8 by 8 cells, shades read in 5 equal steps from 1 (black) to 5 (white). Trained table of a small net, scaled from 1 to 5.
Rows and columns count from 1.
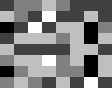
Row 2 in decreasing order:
5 4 4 3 2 2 2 2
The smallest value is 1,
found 6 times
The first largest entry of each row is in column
4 4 3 2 1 4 3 7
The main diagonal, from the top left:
2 3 5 4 2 4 1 2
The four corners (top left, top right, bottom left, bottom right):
2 2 3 2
